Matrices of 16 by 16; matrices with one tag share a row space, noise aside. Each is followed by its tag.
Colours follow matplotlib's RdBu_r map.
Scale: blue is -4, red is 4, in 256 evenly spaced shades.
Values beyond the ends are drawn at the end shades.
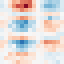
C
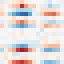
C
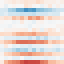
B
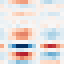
C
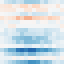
B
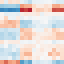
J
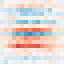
B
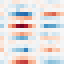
C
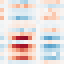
C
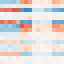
J
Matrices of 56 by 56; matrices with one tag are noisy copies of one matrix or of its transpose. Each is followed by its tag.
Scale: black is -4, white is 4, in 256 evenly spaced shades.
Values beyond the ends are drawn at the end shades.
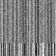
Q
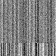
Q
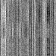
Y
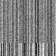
Q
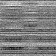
Y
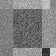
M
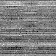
Y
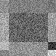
M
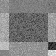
M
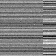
Q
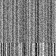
Q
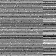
Q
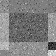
M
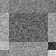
M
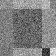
M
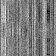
Y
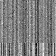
Q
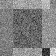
M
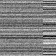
Q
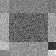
M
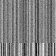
Q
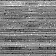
Y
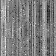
Y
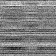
Y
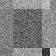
M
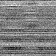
Y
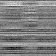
Y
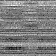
Y
